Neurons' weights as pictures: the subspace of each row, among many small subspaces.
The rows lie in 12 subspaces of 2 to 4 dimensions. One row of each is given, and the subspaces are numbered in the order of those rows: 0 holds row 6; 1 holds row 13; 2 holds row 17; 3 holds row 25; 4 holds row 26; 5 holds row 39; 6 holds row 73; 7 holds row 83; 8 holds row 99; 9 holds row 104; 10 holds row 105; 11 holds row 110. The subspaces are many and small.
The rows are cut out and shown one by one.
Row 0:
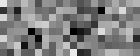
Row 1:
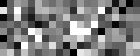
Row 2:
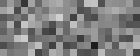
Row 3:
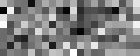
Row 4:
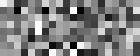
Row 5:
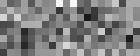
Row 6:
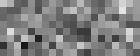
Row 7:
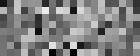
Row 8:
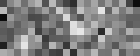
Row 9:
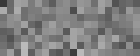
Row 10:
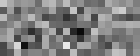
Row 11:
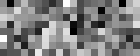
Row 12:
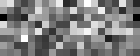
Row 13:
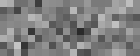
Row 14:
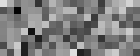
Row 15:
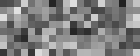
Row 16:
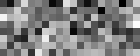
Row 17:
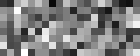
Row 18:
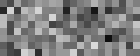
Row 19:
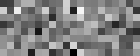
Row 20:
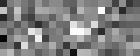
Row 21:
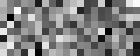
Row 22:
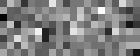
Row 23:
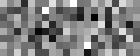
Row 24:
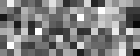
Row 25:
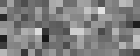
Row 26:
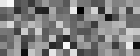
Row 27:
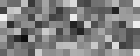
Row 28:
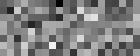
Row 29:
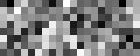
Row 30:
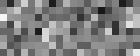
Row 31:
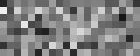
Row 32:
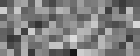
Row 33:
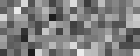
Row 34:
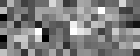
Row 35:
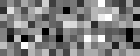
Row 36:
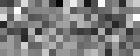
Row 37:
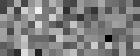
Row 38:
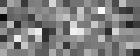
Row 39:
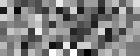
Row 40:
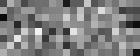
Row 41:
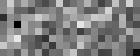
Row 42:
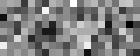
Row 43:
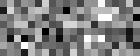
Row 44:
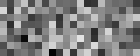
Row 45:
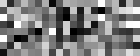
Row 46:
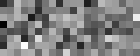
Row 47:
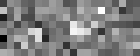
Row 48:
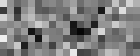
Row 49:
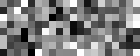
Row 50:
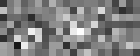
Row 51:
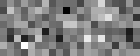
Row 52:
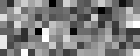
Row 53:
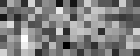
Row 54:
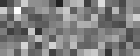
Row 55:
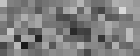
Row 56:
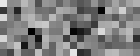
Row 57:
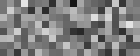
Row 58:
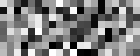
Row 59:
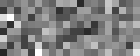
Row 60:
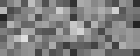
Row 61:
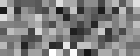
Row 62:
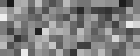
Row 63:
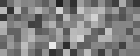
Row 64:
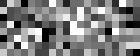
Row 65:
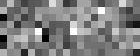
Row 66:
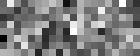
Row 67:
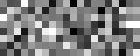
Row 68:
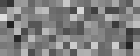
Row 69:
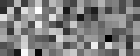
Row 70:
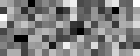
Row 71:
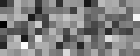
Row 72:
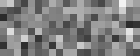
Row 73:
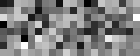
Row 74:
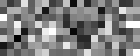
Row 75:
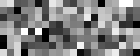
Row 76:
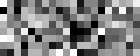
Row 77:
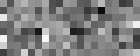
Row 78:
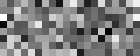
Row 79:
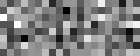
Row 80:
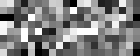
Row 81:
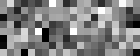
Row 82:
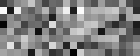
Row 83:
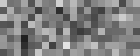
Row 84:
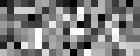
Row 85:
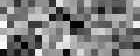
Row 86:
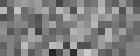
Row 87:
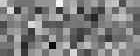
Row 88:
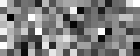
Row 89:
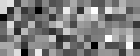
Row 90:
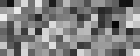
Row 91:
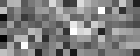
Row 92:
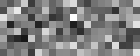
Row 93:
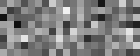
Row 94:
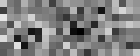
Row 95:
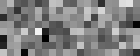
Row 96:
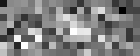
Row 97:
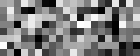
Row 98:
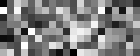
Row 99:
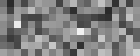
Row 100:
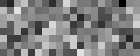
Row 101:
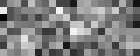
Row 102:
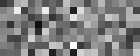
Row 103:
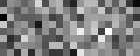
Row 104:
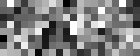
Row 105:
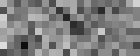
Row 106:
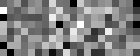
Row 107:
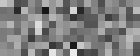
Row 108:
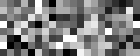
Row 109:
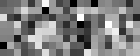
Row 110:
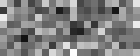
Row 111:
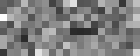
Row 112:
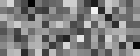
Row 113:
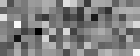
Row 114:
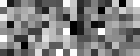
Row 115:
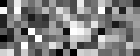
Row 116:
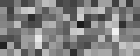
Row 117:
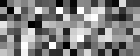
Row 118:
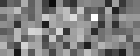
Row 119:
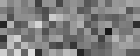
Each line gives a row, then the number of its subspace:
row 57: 8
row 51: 0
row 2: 7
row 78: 10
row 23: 8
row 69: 4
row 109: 8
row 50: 1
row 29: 9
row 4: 11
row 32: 6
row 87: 7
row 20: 2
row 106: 7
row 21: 10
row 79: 0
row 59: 10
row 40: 8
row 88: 10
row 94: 1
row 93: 0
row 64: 1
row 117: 7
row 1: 2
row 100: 9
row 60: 11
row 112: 4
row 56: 3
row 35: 0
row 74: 8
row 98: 6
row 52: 2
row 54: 10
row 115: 6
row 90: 1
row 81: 2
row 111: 10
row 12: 6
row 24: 8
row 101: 5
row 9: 9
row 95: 3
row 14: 3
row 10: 8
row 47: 2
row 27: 11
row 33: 5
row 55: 0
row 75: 3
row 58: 5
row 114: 9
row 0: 3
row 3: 4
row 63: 7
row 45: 0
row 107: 11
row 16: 6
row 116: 8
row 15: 10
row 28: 7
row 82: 4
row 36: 10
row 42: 8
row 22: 1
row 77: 3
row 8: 10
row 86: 5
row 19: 4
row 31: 7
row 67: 8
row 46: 6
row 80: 10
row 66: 9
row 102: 11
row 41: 8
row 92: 11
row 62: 0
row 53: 7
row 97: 8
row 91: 6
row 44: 7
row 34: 2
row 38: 1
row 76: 6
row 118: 8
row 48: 2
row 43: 0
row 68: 4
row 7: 11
